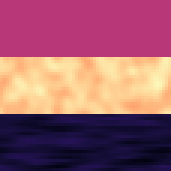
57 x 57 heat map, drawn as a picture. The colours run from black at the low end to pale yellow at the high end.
It is made of 3 by 1 panels. Panel 1,1: middling, flat. Panel 2,1: very high, blotchy, faint in contrast. Panel 3,1: very low, streaked across, faint in contrast.
